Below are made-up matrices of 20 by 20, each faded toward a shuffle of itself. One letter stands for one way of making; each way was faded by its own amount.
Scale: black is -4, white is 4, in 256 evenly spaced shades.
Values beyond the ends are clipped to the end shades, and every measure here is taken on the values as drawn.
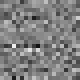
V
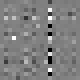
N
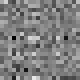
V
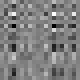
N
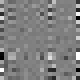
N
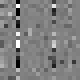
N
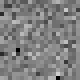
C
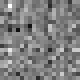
V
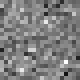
C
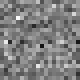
C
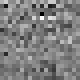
V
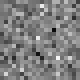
C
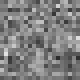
V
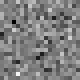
C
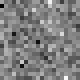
C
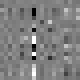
N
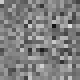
V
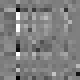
N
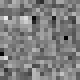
V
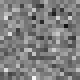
C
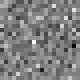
C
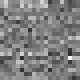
V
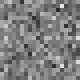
C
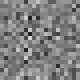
V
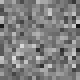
V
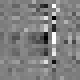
N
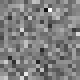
C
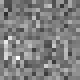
V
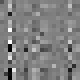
N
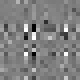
N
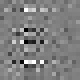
N
